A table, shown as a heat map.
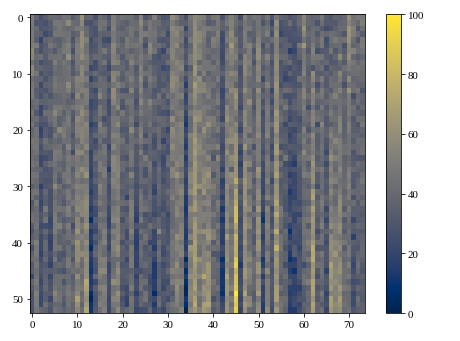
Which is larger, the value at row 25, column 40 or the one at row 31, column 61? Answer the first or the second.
the second
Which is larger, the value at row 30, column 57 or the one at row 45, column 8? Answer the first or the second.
the second
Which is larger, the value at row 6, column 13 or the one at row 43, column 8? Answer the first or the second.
the second
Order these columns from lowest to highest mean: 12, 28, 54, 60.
28, 60, 12, 54
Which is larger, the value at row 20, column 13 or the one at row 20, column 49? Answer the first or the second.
the second
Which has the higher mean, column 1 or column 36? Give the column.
36
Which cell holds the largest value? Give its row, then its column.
49, 45
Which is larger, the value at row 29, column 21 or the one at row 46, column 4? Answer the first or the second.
the first
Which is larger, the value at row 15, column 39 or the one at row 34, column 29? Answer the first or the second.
the first
